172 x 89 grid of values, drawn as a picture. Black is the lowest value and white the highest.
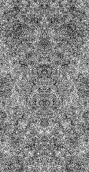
No overall slope runs across the table. Overall the values sit about 50% of the way up the scale. No row or column stands out. The left and right halves mirror each other. The values follow a bell shape.
